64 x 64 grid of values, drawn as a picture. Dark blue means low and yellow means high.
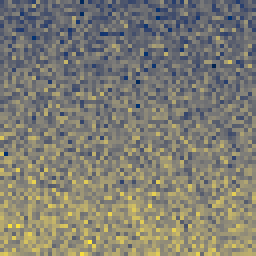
Histogram: bell-shaped. Slope: up to the bottom. Average level on the scale: 50%. Grain: fine.
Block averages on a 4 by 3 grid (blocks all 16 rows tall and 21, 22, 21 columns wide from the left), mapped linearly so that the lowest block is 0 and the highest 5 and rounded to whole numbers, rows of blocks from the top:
0 0 0
2 2 1
3 3 3
5 5 5
